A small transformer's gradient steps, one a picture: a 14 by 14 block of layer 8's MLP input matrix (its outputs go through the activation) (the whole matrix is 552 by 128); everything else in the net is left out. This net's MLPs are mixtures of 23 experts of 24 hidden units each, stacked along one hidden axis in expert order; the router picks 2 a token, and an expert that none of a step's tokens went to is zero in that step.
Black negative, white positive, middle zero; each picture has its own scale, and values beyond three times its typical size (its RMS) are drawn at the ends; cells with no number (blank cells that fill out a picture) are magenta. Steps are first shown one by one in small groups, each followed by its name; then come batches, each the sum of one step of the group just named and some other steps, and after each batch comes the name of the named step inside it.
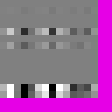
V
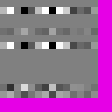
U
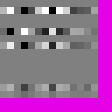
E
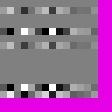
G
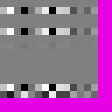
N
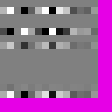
G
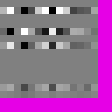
E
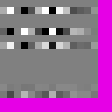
E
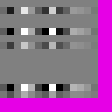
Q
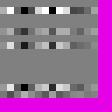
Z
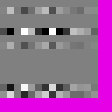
Q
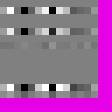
Z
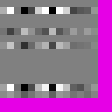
Z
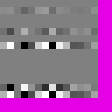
Q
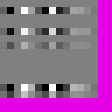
Q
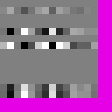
Z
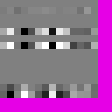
Z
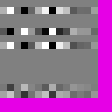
Z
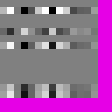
Z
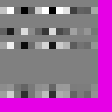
Z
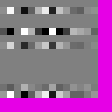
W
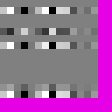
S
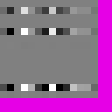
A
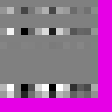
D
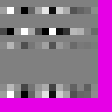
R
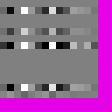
A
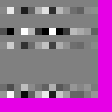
W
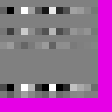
A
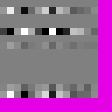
R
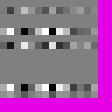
D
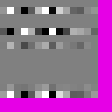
W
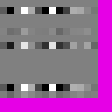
A
